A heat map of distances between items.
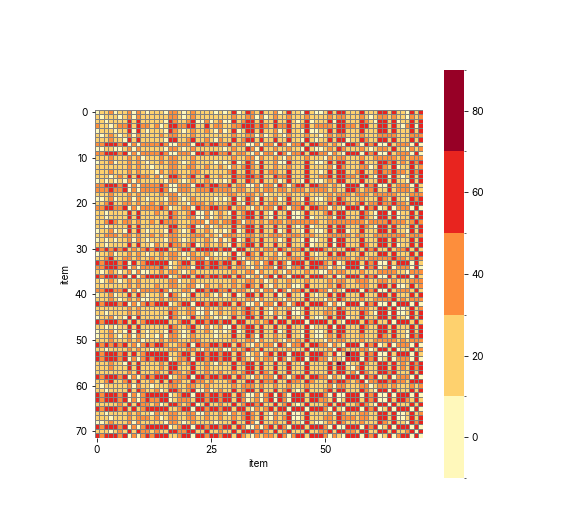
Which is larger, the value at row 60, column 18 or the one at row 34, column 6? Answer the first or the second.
the second
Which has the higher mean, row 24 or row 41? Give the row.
24
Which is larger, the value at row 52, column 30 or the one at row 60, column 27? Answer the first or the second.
the first
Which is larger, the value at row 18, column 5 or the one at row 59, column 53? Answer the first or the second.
the second
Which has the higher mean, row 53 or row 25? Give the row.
53
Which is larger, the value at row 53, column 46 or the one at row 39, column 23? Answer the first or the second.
the second
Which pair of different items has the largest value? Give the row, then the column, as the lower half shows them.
55, 53
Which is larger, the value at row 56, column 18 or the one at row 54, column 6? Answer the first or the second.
the second
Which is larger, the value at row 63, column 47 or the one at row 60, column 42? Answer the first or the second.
the first
